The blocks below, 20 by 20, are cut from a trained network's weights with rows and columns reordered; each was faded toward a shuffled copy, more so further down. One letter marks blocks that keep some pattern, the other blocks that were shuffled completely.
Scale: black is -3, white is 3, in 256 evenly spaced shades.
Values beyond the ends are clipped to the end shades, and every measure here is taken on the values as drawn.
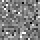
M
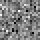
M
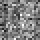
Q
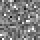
M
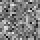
M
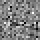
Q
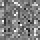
Q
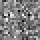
Q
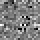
Q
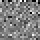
Q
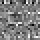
Q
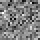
M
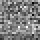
Q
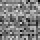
Q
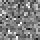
M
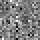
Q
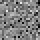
M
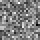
M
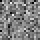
Q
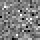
M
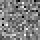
M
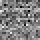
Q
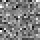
Q
